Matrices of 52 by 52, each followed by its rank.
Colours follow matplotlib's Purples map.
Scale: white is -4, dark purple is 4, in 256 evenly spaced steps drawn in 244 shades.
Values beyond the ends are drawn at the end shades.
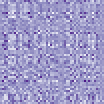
five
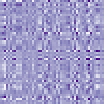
three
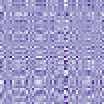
three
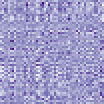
five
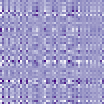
two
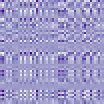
two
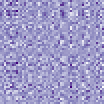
five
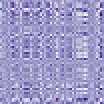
three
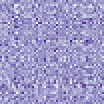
five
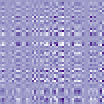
two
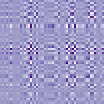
two
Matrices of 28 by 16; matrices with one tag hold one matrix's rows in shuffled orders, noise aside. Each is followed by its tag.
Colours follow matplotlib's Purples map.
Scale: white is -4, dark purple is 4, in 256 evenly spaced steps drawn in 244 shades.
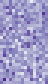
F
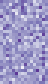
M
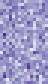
F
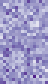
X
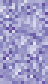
F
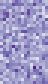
X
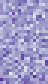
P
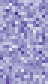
M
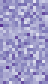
P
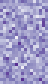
M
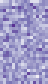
X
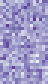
X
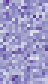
X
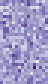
X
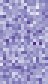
X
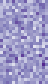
M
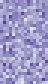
F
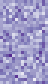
M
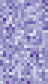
F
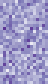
F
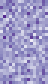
F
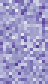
M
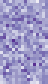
X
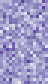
F
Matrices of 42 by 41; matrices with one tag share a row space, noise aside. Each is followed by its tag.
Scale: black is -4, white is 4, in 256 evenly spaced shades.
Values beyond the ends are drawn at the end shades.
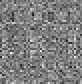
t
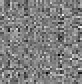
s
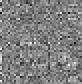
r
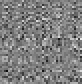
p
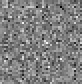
p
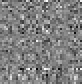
p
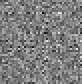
p
